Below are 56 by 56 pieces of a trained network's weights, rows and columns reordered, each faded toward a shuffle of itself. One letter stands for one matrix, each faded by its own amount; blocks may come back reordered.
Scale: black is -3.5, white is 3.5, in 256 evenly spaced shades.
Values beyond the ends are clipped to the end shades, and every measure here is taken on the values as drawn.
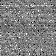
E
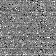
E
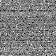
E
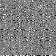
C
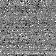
E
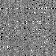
C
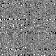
C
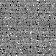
E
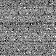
E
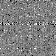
C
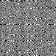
C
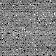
E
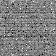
E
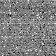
E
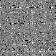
C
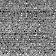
E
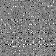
C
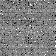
E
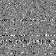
C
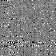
C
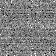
E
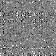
C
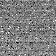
E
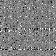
C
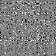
C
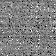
E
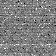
E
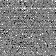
E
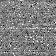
E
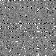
C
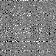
C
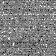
E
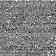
E
